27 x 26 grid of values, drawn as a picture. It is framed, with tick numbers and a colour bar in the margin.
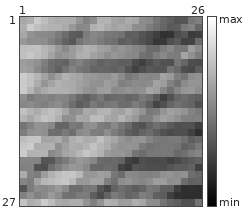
Overall the values sit about 50% of the way up the scale. Horizontal stripes repeat 6 times down the table. Values rise toward the left.
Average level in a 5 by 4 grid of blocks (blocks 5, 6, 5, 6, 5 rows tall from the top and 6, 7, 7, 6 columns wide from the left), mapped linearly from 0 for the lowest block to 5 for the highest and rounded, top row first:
5320
5322
4321
4410
4320
